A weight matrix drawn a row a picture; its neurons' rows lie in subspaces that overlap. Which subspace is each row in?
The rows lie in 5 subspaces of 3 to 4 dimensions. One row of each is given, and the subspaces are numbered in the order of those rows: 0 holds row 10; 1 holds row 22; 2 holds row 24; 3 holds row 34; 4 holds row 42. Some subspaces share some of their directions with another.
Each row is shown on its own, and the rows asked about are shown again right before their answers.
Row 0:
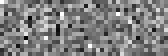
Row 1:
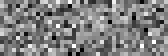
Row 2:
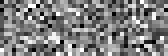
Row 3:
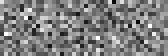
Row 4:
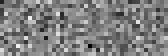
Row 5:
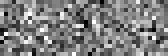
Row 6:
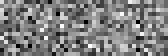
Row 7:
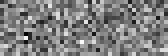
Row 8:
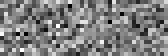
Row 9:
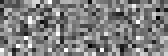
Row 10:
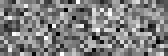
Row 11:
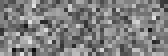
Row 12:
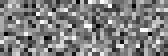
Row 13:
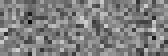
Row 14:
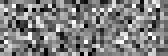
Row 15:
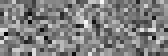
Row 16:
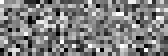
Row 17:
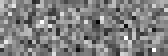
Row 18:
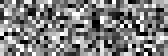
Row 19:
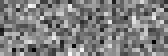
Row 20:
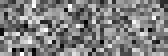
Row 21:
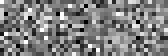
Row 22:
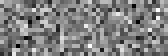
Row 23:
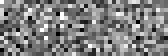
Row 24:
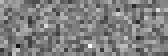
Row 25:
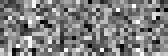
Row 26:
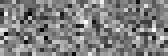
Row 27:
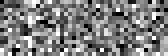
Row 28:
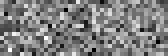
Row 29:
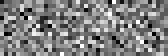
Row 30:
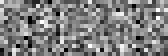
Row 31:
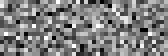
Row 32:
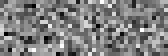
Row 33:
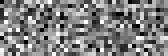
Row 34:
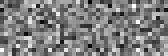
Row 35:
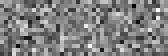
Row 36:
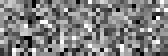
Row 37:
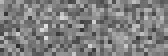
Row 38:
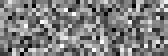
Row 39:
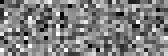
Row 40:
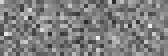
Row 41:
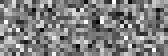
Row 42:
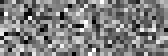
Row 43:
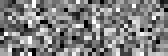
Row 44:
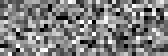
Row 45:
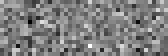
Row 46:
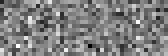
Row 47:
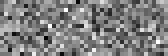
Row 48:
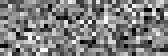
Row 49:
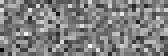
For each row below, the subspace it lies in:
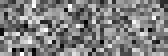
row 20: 3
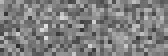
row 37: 2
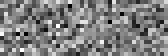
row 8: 3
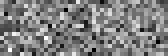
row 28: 0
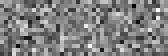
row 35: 1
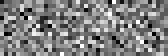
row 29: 0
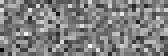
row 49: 3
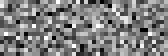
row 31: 3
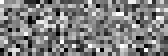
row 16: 4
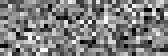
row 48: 2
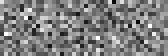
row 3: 0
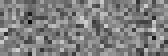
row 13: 4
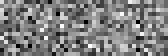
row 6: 1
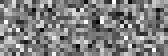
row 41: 1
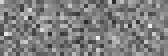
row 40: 0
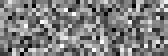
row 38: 4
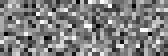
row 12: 3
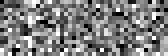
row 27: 4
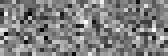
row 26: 4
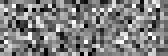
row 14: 1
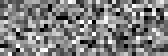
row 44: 2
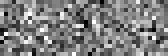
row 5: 4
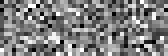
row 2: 3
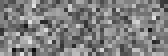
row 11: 3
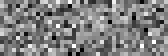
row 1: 3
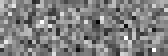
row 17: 1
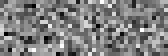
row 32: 3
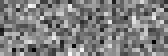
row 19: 3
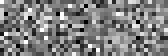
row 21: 0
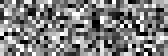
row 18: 1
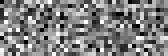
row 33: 1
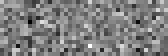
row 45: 4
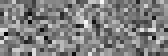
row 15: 4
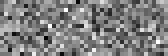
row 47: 0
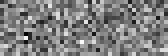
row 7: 2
